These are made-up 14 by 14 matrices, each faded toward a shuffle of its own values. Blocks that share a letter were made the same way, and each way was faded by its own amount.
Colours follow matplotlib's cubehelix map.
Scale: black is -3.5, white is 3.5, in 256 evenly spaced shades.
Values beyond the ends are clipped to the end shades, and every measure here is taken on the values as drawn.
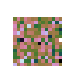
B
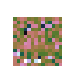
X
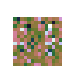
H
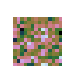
H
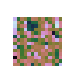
B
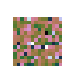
X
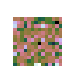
X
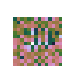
B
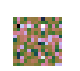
X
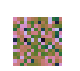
B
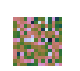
B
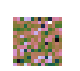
H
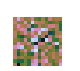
H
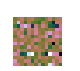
X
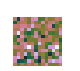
H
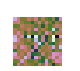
B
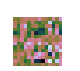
B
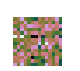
B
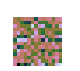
B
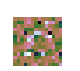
X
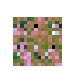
X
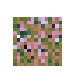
H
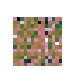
H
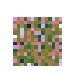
H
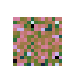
X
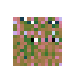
X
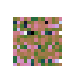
X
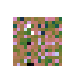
H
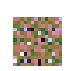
X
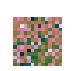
H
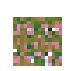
H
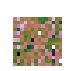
H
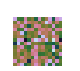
B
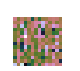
H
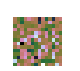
H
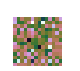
H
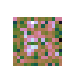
B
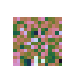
B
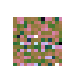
X
